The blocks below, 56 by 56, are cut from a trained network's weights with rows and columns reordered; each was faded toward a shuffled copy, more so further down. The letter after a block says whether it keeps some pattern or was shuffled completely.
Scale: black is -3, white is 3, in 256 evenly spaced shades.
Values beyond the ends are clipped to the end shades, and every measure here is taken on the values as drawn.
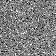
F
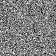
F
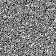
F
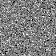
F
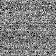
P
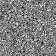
F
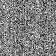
P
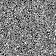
F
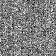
P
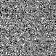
P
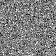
F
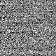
P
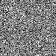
P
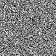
P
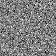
P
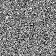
F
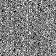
P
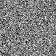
F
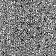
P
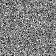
F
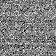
P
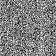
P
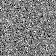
F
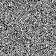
F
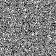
F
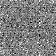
P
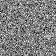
F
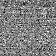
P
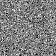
F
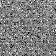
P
